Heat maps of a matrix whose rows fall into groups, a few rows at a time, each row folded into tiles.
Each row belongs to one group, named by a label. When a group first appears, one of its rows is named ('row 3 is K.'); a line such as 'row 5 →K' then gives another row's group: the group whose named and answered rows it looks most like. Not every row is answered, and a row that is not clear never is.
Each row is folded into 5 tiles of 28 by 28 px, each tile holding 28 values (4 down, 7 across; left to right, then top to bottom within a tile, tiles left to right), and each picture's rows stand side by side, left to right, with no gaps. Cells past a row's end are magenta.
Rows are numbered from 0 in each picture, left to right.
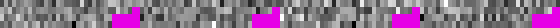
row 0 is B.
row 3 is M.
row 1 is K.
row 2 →B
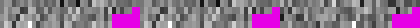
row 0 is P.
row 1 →P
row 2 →K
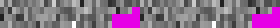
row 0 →K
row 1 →K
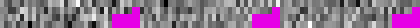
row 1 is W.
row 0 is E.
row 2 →P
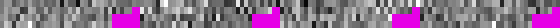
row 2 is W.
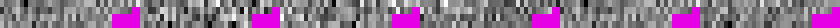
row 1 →E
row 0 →W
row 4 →W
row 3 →M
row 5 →E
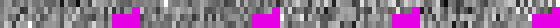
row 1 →M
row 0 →P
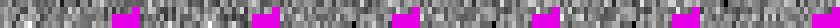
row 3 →B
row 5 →W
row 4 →B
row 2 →B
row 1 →P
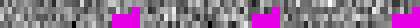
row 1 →E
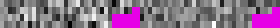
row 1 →K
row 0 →E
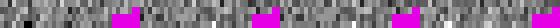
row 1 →K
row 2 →K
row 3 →P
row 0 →E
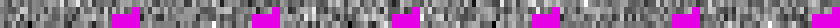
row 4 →M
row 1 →K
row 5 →P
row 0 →E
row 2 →E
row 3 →B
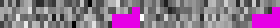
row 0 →B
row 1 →W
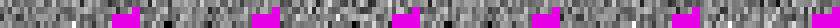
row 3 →E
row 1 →E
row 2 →B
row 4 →K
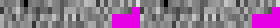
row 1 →W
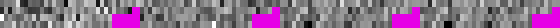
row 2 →E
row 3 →E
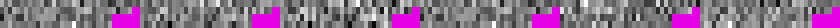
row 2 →E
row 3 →K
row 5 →P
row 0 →K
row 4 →M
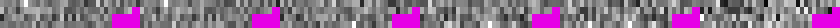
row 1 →M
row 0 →M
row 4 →P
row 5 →W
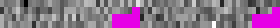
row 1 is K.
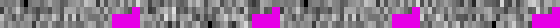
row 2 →W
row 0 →W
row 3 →B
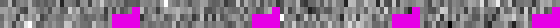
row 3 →E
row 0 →P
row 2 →W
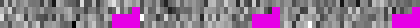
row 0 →B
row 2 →P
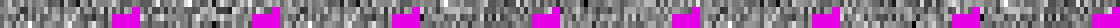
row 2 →P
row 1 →B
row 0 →P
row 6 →B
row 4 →W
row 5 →P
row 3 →M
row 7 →M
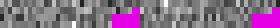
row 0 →K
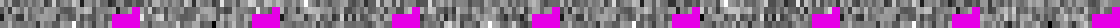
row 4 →K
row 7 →E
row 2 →M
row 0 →K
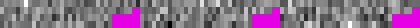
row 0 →M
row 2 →P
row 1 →E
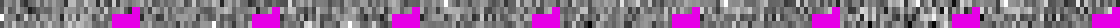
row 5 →M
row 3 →M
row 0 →W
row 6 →E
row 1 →K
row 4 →E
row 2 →P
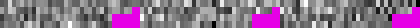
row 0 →P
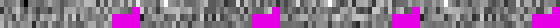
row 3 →M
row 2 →B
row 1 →M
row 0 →W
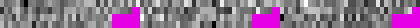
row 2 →M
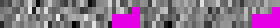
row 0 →B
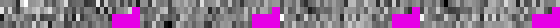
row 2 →W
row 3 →W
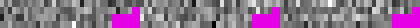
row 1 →B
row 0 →K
